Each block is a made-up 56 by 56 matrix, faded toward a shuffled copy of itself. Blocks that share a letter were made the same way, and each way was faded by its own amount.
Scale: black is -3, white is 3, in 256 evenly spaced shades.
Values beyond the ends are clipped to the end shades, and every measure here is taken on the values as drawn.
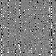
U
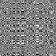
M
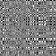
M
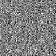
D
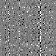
U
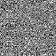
D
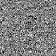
D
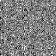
D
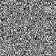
D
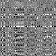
M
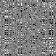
U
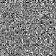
D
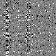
U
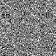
D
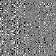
U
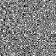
D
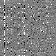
U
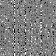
U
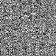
D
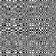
M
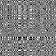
M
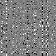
U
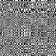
M
